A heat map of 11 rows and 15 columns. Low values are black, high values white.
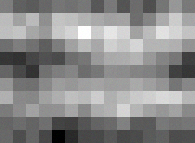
The top middle is the ninth with the highest average. The centre is the smoothest part. Streaks run across, left to right. Stripes running across repeat 2 times from top to bottom.
